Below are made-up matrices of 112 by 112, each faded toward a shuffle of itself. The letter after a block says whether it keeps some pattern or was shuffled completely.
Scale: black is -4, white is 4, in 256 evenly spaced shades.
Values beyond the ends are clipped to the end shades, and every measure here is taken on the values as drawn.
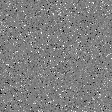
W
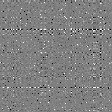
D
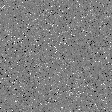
W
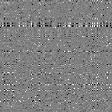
D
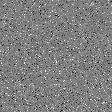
W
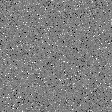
W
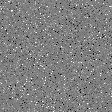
W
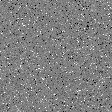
W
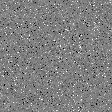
W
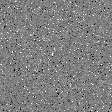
W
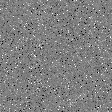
W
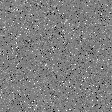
W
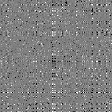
D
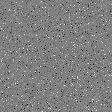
W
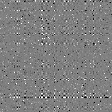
D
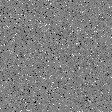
W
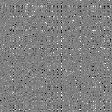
D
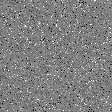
W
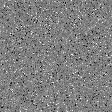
W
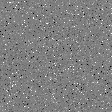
W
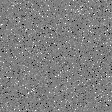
W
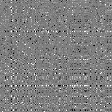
D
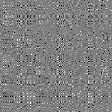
D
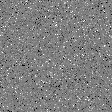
W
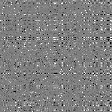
D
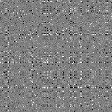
D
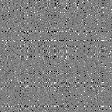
D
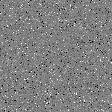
W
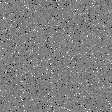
W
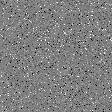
W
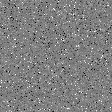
W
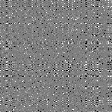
D
